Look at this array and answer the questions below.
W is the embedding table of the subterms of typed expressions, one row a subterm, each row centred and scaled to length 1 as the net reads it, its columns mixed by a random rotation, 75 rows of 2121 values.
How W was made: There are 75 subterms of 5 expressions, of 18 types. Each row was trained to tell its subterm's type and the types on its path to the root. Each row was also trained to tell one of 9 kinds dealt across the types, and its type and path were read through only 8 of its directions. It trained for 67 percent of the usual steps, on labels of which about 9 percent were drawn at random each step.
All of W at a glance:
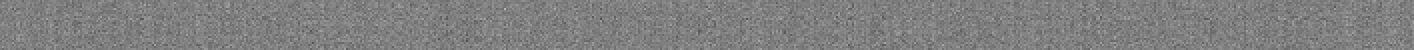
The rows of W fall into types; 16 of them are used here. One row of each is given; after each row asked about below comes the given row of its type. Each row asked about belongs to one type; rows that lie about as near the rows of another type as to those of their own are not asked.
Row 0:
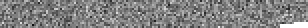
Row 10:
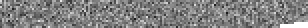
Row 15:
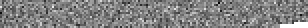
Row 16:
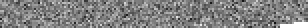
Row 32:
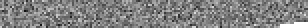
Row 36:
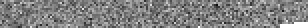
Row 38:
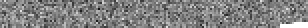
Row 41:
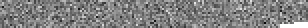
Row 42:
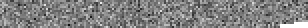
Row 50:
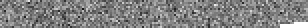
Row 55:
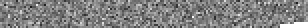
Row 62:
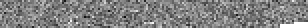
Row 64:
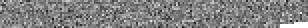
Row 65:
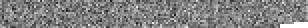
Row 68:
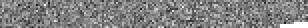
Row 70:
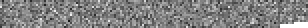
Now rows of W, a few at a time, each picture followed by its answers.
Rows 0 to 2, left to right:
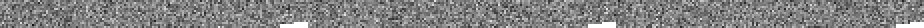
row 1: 36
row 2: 65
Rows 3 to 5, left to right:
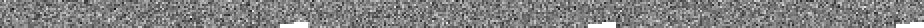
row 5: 10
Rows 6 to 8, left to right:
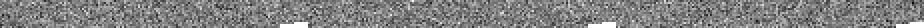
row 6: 10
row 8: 50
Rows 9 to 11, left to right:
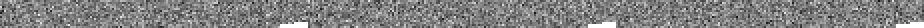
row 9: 64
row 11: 41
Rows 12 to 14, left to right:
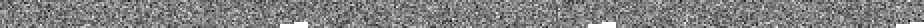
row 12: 0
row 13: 68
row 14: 62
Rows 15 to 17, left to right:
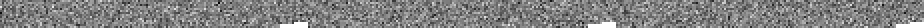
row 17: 55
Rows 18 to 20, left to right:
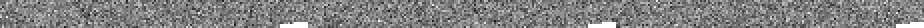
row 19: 38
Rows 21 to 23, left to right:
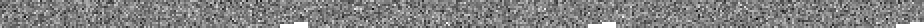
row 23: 38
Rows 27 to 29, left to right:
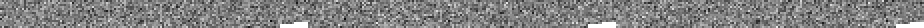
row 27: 50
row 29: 50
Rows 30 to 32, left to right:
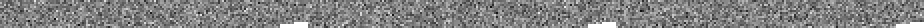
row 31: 36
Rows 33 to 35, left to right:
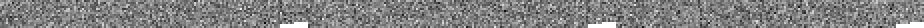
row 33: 41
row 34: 55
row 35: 36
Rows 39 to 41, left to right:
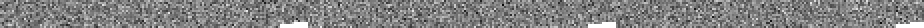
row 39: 68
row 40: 38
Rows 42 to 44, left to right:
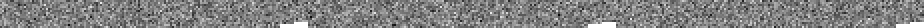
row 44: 55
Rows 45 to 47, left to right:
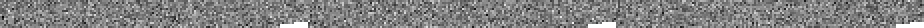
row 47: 65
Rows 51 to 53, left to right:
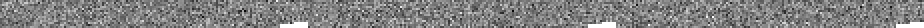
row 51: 41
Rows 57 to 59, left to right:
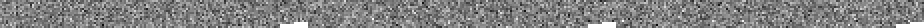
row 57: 38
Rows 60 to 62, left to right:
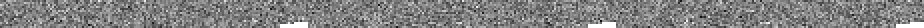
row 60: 41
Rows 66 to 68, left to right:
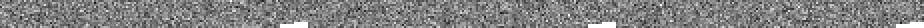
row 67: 0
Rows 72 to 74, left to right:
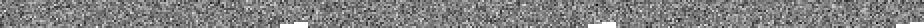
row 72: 10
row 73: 68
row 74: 65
